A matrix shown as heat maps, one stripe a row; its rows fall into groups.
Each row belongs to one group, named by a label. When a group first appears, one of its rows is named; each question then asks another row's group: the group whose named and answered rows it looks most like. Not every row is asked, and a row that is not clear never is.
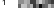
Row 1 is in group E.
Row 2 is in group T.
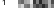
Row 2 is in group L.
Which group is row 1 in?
T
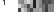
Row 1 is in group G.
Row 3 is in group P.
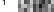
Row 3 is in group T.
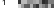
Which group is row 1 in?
P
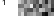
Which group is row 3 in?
E
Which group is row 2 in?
T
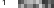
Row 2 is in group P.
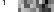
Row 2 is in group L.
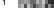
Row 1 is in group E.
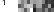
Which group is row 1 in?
E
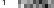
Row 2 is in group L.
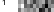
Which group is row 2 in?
L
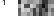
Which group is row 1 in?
P
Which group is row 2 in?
L
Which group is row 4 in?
T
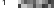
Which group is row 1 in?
E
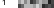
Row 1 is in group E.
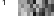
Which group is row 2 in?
E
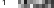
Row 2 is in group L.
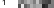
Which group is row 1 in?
G
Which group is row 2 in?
P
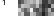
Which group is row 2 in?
G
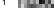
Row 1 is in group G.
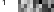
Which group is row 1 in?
T
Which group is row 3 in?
G
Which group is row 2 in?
P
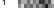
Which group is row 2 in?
L
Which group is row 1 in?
G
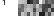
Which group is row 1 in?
E
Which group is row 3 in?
P
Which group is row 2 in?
G
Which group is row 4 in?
G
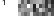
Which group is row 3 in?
E
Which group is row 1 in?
E
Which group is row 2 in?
T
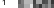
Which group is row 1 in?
P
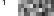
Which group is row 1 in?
E
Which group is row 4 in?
L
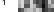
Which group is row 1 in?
L
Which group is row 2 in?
L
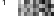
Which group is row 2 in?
E
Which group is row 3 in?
G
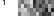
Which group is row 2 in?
T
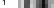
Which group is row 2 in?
L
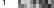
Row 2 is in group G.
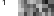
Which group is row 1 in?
L
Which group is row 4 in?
T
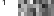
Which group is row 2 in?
P
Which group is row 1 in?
T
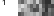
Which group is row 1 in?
G
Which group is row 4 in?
P
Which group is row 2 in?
E
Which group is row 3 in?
E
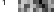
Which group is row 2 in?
L
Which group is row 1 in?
T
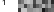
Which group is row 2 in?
T
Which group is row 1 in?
P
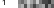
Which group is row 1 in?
G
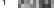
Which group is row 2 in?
G
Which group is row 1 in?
G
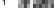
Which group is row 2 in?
T
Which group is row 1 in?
L
